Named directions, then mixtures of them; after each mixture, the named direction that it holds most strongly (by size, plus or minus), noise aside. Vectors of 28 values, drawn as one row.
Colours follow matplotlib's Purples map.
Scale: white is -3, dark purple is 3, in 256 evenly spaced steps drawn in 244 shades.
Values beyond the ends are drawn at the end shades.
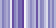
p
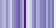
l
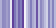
p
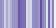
l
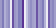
p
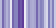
p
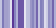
p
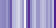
l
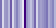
p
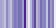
l
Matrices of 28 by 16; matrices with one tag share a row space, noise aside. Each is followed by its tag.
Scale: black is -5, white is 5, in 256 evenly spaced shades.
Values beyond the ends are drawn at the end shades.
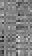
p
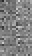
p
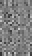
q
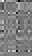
p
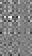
q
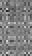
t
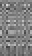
t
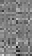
p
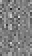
q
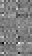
p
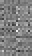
p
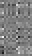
p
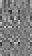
q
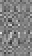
q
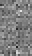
p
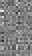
p
